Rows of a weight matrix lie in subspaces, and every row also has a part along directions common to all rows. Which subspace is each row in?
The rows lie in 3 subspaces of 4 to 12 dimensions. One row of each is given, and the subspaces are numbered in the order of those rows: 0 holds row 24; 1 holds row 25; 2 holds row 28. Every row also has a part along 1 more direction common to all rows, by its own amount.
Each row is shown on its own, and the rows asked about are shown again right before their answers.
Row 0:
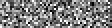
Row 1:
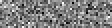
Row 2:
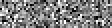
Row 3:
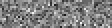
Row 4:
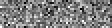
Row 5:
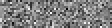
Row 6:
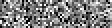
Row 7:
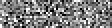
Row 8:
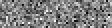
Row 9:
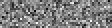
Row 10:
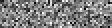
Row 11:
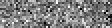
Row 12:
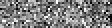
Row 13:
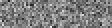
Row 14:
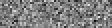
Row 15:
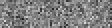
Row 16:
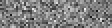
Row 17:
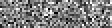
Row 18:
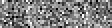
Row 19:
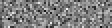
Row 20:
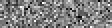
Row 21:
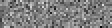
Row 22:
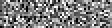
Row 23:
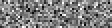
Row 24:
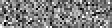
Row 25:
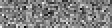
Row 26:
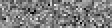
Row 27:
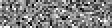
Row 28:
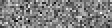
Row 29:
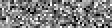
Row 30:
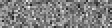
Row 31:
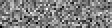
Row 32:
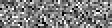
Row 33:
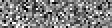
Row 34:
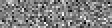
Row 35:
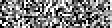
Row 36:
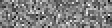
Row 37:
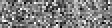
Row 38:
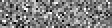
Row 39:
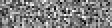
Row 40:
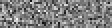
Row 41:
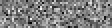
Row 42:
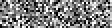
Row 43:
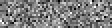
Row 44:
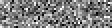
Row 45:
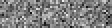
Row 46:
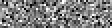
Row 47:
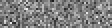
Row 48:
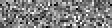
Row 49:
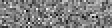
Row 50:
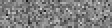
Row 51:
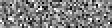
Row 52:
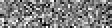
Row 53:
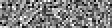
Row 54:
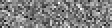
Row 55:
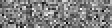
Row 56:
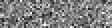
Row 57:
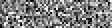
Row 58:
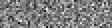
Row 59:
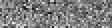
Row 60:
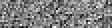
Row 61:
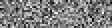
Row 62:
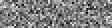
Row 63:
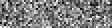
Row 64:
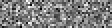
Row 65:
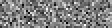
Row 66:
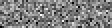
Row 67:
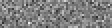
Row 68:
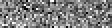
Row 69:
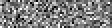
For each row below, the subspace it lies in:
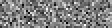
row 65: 2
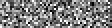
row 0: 2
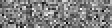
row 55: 1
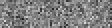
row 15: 0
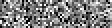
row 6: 0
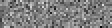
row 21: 0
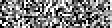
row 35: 0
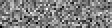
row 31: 2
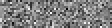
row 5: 0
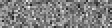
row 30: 0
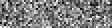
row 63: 0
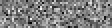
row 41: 0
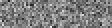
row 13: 0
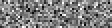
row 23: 2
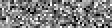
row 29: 2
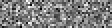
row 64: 0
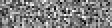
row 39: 0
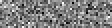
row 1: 2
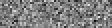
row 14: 0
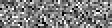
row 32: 0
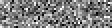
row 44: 2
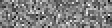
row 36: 2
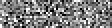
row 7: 0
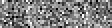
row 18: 0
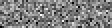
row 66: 2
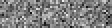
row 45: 1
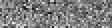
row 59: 1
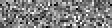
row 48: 2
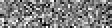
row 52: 1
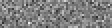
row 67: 0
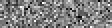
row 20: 2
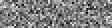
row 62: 2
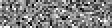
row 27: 0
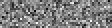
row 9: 2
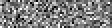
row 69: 0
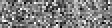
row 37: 0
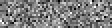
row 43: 0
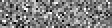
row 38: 1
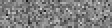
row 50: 0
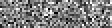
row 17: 1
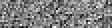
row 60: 0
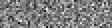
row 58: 0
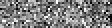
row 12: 1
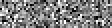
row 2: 0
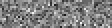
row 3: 2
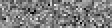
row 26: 2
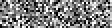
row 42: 1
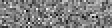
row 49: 0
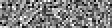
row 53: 0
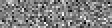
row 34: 0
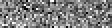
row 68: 1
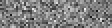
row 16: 1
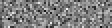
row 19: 0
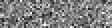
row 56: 1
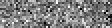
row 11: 1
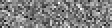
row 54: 0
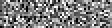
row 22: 0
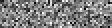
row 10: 2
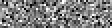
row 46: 0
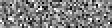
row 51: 0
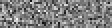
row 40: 0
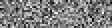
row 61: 1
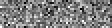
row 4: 1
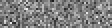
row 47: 1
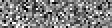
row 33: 1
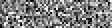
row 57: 0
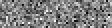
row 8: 2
